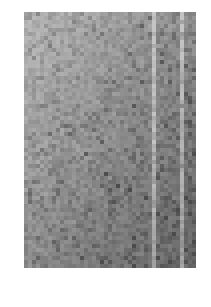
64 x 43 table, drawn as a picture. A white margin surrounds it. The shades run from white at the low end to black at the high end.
Slope: up to the bottom right. Odd lines: columns 33 and 40. Ninth with the lowest average: top left. Mirror symmetry: none. Histogram: bell-shaped.
